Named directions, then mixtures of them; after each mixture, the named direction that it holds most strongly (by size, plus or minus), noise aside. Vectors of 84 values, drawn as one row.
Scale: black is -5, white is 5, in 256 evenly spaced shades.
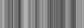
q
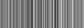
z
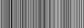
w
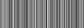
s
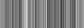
q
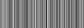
s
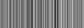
z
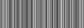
s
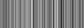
z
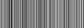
w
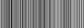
w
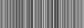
z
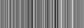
z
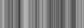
q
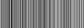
w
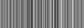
z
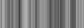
q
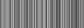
s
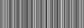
s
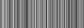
s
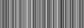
s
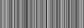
s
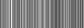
w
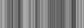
q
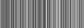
s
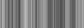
q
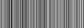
w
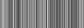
s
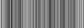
q
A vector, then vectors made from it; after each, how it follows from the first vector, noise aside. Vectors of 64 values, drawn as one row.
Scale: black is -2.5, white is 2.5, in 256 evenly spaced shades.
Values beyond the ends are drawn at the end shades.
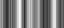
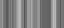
shrunk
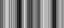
negated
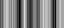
negated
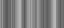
shrunk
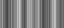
shrunk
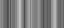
shrunk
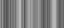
shrunk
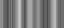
shrunk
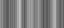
shrunk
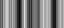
negated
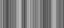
shrunk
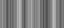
shrunk
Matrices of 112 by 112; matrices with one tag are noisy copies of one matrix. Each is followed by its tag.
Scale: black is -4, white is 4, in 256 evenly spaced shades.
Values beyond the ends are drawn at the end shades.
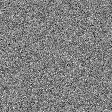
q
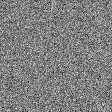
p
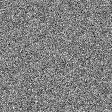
q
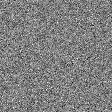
q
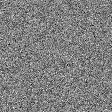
q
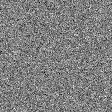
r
